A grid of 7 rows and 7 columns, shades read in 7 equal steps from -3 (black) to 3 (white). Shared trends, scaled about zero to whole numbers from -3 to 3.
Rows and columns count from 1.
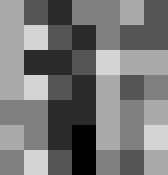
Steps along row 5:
same down same up down up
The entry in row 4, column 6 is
-1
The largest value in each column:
1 2 -1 0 2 1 2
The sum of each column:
5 3 -11 -13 5 -1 3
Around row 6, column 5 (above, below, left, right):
1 0 -3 0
